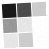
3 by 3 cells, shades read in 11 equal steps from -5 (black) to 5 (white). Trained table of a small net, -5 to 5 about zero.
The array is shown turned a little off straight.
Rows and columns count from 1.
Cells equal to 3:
2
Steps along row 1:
up up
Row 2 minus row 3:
-3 1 0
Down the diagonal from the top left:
-4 4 5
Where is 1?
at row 2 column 1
